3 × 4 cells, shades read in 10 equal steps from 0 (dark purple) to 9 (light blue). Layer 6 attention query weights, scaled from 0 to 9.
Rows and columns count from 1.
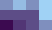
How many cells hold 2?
1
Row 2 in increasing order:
3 3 3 9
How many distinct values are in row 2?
2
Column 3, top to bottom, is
6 3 3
